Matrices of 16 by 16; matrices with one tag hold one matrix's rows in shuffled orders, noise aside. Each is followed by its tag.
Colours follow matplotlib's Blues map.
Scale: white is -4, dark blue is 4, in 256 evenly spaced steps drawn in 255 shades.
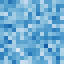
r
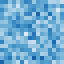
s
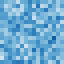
s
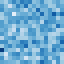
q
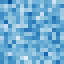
r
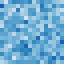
q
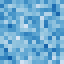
r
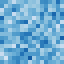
q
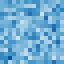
r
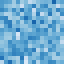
s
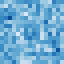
r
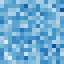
q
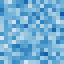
q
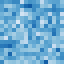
r
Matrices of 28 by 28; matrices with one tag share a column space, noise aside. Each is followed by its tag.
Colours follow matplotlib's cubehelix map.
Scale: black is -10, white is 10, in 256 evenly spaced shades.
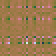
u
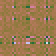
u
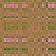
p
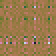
u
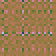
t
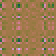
p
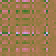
t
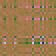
u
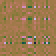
u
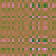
p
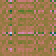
t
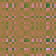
p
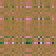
u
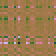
u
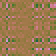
p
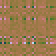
u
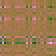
u
